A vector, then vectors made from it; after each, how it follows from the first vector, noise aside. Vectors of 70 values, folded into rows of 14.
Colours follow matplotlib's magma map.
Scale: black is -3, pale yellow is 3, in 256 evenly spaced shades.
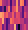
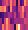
negated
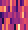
negated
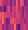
shrunk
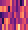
negated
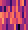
copied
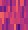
shrunk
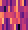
copied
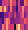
negated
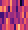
negated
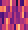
negated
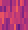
shrunk
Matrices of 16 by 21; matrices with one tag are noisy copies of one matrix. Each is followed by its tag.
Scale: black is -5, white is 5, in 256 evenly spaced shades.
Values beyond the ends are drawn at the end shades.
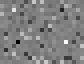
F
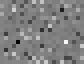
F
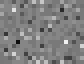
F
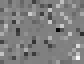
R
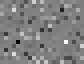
F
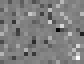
R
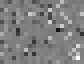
R
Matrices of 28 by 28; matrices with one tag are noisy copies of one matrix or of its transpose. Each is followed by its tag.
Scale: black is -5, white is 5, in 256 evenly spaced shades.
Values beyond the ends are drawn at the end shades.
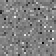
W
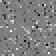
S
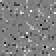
S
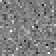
S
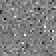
W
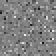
W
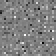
W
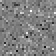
S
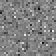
W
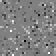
S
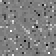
S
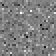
S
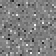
W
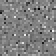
W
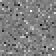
S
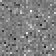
S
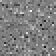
S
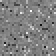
S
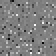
W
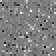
S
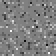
S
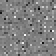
W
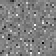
W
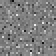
W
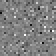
W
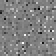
W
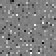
W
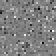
W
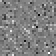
S
